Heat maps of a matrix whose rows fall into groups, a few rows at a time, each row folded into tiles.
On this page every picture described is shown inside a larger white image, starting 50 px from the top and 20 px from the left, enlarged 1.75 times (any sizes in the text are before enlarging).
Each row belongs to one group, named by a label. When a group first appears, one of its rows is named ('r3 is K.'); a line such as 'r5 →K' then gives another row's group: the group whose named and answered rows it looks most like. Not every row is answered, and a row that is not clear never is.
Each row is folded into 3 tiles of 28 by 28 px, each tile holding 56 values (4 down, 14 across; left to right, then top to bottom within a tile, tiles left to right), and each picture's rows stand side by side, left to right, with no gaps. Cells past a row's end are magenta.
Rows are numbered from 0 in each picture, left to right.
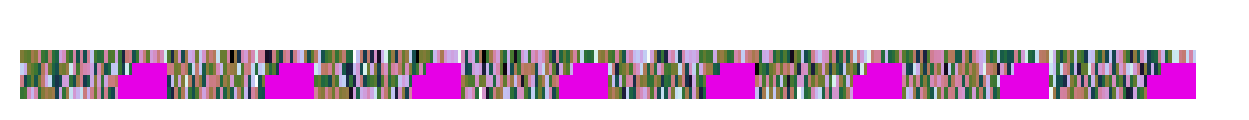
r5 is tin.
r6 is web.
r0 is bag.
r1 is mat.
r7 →bag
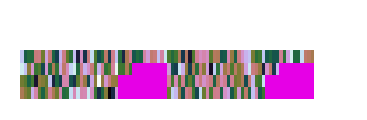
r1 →web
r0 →bag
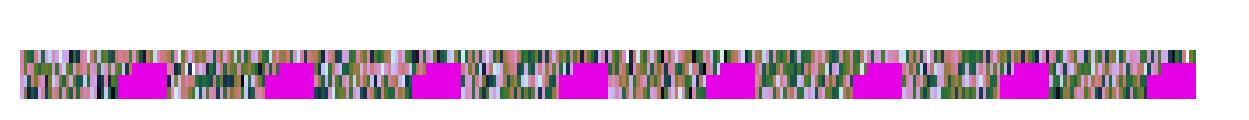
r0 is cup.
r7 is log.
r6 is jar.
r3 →jar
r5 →bag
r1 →mat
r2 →log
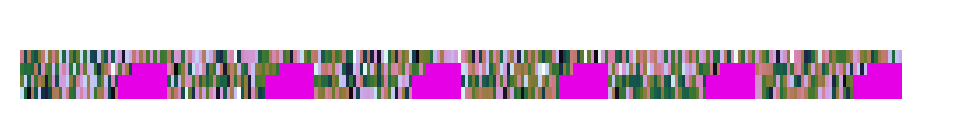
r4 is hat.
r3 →hat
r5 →cup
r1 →mat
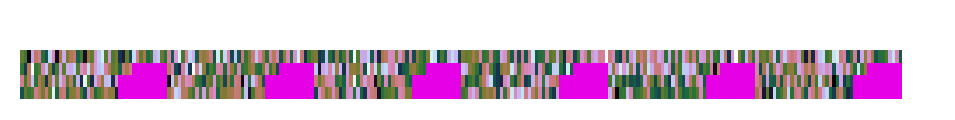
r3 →bag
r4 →hat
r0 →log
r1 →mat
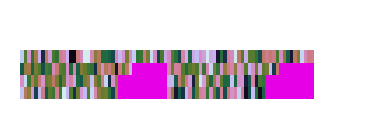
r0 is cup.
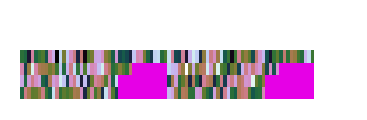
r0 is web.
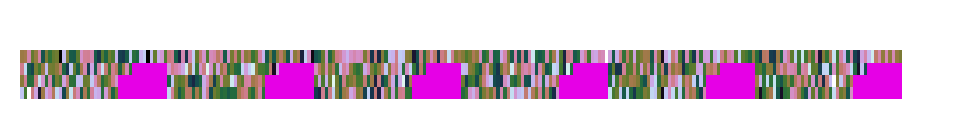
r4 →tin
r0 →bag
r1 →hat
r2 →mat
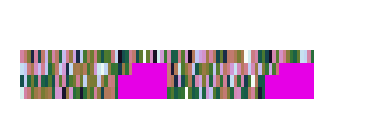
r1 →log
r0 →hat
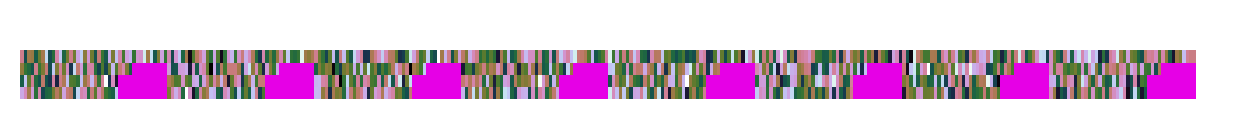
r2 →cup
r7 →cup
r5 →jar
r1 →web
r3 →tin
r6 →log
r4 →jar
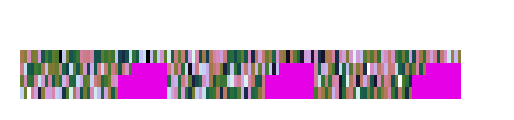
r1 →jar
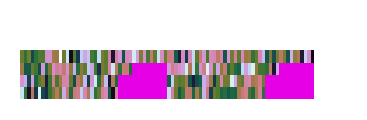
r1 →hat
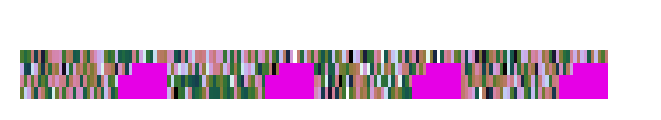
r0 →web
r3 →web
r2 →log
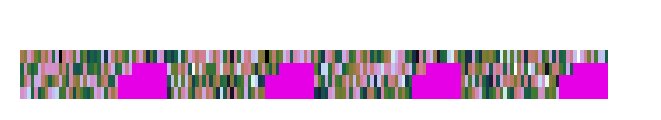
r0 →jar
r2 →log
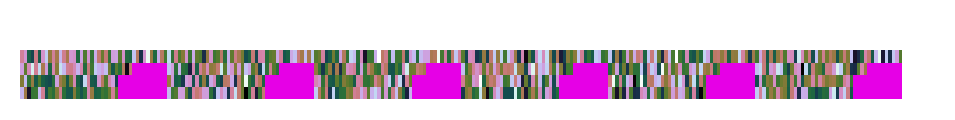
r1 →bag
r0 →hat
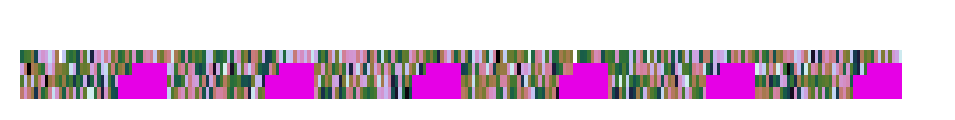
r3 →log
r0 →mat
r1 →bag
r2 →cup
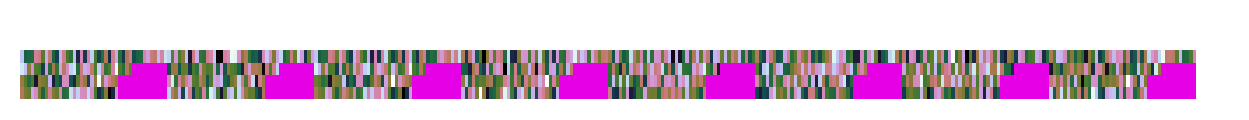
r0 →bag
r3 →tin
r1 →cup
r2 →bag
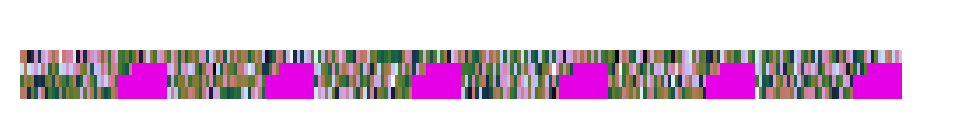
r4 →log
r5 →bag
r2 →jar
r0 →hat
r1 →hat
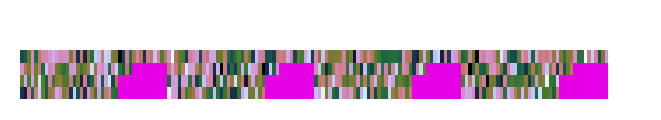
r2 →jar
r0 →mat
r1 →jar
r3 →mat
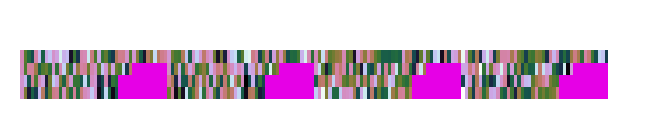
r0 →cup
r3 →jar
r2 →jar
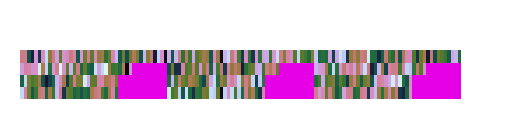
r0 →hat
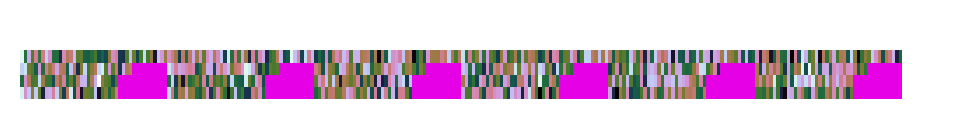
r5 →web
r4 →tin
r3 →bag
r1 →hat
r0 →jar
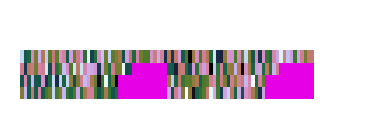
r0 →log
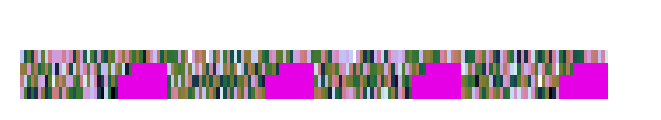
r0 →cup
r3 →bag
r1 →mat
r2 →mat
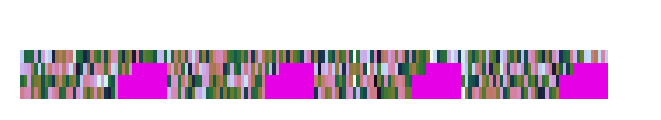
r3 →bag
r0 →jar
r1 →jar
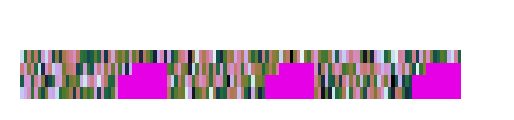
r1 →cup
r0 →jar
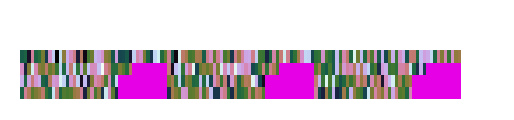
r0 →web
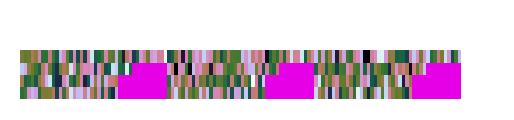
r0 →bag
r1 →mat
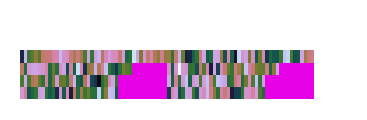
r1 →web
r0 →hat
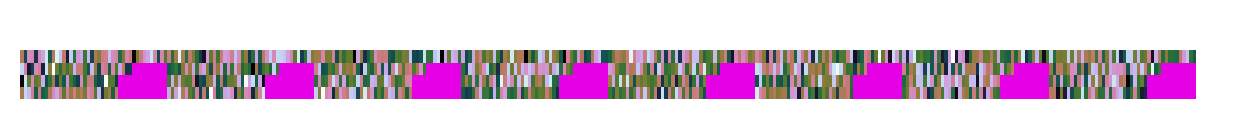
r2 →bag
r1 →tin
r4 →mat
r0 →mat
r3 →log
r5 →hat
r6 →web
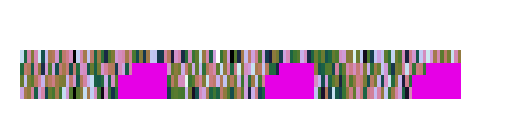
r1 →web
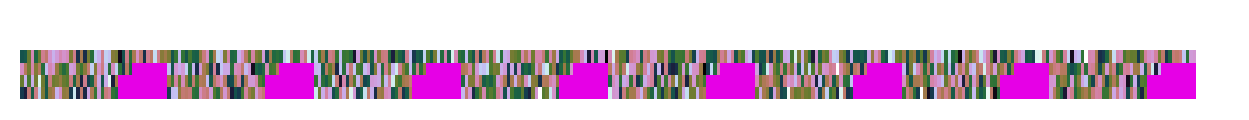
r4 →jar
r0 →mat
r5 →web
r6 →web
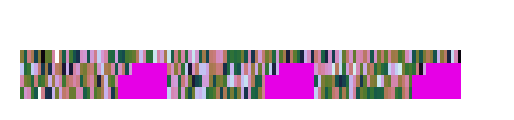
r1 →jar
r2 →hat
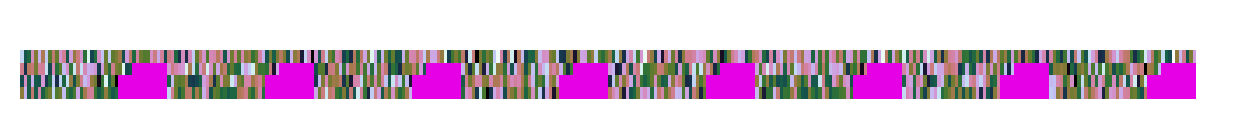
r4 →mat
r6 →jar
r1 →hat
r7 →cup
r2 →tin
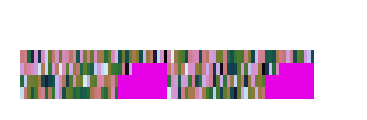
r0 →hat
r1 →jar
